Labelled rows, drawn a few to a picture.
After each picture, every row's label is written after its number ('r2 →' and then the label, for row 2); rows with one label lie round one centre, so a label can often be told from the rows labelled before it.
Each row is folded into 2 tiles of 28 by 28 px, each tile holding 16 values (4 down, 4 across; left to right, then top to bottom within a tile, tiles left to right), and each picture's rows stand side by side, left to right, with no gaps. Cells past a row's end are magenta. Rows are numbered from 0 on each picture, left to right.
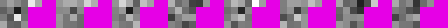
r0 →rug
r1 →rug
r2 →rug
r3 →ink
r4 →rug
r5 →rug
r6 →ink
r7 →ink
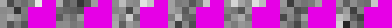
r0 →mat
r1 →ink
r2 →rug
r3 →mat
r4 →rug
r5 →ink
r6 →mat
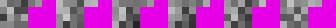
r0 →ink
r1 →mat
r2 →mat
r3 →mat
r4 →mat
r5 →rug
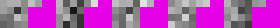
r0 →rug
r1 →mat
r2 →rug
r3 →rug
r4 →mat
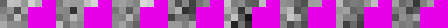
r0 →rug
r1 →rug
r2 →rug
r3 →ink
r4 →mat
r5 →mat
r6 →mat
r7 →ink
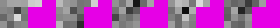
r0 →rug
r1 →mat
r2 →ink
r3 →rug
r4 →ink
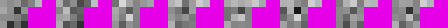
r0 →mat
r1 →mat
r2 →rug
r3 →rug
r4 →rug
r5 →rug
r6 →rug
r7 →rug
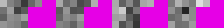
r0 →ink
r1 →ink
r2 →mat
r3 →rug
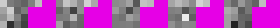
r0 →mat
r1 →rug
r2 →rug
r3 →rug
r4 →mat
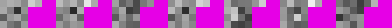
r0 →rug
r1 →rug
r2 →ink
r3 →rug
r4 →mat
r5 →rug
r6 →ink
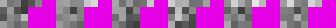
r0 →ink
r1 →rug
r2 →mat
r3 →mat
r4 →rug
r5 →rug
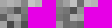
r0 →rug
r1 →rug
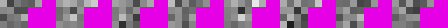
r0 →ink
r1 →rug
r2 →mat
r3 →ink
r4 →rug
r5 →mat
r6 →ink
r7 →ink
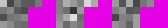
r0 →ink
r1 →rug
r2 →ink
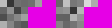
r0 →ink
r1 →rug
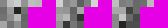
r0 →rug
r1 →mat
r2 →mat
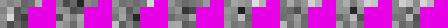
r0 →mat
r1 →ink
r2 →mat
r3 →ink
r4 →rug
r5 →rug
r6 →rug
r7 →rug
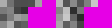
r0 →ink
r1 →mat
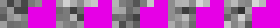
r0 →ink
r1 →rug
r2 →mat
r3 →rug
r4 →rug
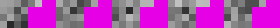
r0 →mat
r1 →ink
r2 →rug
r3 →rug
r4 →ink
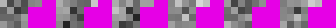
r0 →ink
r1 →mat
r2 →mat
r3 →rug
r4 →ink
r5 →rug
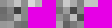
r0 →rug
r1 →rug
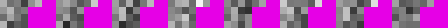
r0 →mat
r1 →mat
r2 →mat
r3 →rug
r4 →ink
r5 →mat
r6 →mat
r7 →ink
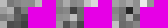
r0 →mat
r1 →rug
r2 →rug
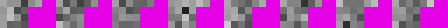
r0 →mat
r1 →ink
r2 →ink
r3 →rug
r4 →mat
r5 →ink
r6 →mat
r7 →mat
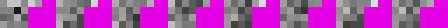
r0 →rug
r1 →mat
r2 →mat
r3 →ink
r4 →mat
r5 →ink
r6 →mat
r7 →mat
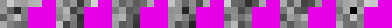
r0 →rug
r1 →mat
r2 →mat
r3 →mat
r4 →ink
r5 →ink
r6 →rug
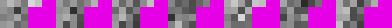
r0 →rug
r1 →mat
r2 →mat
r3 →ink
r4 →rug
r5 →ink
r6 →mat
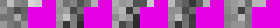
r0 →rug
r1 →mat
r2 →mat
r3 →mat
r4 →rug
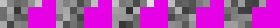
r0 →mat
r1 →mat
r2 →mat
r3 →ink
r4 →ink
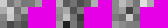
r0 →mat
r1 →mat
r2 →rug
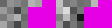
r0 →rug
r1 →mat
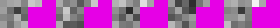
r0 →rug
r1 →mat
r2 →rug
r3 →ink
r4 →rug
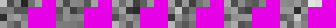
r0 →ink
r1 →ink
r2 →ink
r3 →ink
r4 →ink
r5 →rug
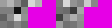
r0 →rug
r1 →rug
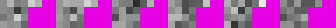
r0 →rug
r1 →rug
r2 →ink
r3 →mat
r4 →mat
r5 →ink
